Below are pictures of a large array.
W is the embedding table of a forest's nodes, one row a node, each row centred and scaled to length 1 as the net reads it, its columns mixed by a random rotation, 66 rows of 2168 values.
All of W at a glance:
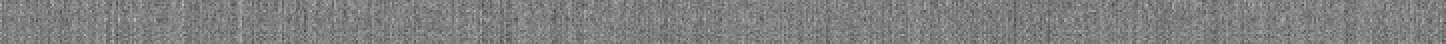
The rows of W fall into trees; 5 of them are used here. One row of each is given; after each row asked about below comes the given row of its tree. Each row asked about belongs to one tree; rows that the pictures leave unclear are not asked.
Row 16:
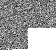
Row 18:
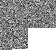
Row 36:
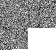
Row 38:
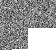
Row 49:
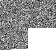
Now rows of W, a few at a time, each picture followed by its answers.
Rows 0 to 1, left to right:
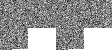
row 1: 16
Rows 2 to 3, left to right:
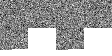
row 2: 49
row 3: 36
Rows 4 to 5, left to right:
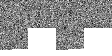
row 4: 36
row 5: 49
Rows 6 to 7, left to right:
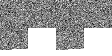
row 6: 49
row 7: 49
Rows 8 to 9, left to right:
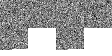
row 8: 49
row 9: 36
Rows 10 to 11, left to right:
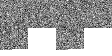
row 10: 36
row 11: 49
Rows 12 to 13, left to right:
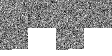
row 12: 36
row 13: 49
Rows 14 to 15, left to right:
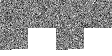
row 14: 38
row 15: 18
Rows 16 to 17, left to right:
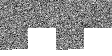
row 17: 18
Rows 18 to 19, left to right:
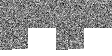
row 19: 18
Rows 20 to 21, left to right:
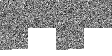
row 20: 49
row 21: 49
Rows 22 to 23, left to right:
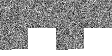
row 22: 38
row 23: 18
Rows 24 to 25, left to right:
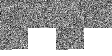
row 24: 38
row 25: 36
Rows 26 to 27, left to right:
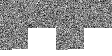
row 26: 18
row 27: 38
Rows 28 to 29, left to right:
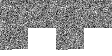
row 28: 38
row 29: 38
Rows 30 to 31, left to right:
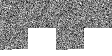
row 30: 38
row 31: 49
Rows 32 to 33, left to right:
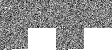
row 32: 38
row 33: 16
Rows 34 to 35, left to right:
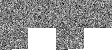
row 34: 38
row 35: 18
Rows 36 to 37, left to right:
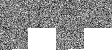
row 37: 49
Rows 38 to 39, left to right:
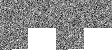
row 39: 36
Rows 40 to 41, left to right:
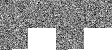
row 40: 18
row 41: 36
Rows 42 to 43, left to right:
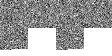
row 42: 38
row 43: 18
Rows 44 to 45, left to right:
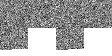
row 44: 36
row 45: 18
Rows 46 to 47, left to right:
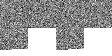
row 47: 18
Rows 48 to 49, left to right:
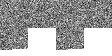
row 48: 18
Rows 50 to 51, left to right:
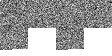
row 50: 49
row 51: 36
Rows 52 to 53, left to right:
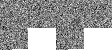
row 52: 36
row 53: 36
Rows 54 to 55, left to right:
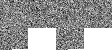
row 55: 38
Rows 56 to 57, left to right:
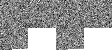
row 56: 18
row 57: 49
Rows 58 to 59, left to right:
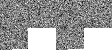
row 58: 36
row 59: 49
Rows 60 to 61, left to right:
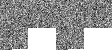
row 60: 18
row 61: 36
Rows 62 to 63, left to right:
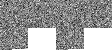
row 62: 18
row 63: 36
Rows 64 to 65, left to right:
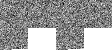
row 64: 38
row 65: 18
